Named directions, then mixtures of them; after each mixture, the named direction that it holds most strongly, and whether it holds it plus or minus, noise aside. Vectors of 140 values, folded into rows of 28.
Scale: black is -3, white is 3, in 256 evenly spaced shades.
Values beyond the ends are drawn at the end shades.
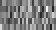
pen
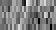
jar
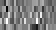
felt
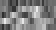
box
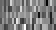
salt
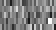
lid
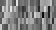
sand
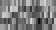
box, minus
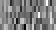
salt, minus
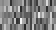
salt, minus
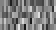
salt, minus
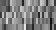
salt, plus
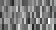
lid, plus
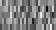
pen, minus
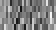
salt, minus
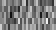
pen, plus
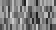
jar, plus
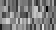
pen, minus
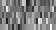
jar, minus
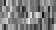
sand, plus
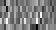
felt, plus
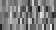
pen, minus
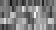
box, plus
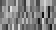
sand, plus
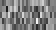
felt, plus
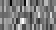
salt, minus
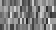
pen, minus
